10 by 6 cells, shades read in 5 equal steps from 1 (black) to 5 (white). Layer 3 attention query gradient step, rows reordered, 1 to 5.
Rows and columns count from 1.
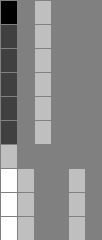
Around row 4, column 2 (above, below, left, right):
3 3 2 4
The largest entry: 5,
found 3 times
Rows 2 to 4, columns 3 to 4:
4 3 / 4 3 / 4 3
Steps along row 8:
down down same up down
